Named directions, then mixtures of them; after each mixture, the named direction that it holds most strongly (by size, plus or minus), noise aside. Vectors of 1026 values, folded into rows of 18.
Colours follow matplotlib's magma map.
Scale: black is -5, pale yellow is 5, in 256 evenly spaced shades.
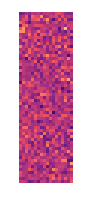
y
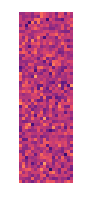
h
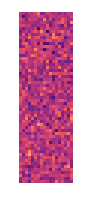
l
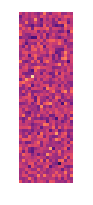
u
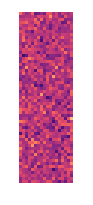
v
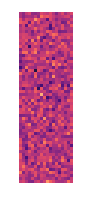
h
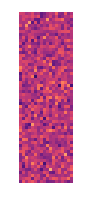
h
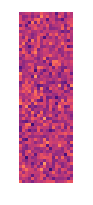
h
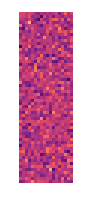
y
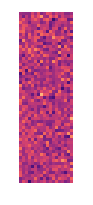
y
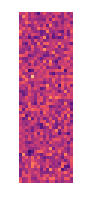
l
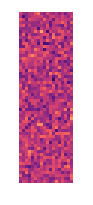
l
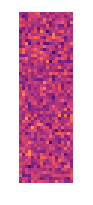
l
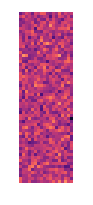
v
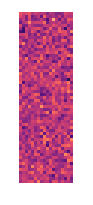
y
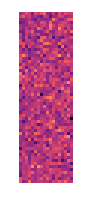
v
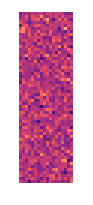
y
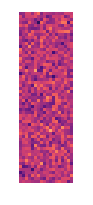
v
